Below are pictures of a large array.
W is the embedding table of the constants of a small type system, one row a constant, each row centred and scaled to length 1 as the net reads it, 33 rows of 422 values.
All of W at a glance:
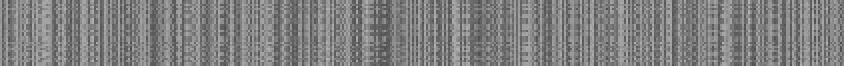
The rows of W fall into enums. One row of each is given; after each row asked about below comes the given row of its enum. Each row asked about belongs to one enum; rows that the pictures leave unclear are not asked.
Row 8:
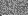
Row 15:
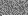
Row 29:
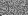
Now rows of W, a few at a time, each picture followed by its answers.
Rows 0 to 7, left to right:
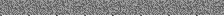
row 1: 15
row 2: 8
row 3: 15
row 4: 29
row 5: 15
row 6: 15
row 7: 8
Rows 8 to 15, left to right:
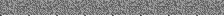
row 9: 15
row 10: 15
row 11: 15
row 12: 8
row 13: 8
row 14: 8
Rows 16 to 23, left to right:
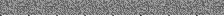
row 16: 8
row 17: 8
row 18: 15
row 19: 15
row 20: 15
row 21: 29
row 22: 15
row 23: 8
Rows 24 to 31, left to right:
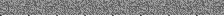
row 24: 29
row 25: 8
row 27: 15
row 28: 8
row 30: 15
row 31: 8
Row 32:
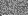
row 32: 8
